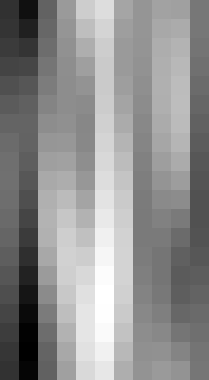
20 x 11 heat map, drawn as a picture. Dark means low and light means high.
Calmest part: bottom right. Roughest part: bottom left. Grain: streaks running down. Ninth with the highest average: bottom middle.
